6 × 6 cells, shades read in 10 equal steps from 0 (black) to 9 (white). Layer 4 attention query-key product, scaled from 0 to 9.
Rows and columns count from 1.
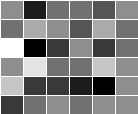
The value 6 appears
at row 2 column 2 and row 2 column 5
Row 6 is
2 4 5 4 5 5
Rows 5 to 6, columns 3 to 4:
2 1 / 5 4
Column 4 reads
4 3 5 4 1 4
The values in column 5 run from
0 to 7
